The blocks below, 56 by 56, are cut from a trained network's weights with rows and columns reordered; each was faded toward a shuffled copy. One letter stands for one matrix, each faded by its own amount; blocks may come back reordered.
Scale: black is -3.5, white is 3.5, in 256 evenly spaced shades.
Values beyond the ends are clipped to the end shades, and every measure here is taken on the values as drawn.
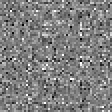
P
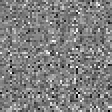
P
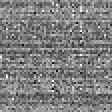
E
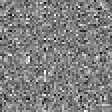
P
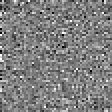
P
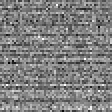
E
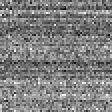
E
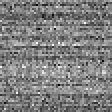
E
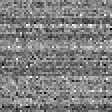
E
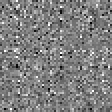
P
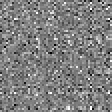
P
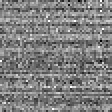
E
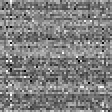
E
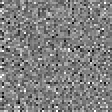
P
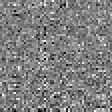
P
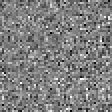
P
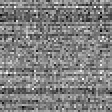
E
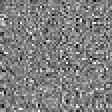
P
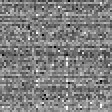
E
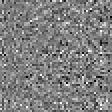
P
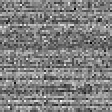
E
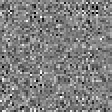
P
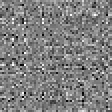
P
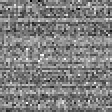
E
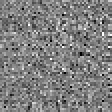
P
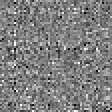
P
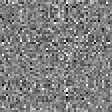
P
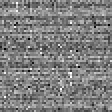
E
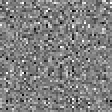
P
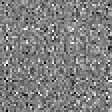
P
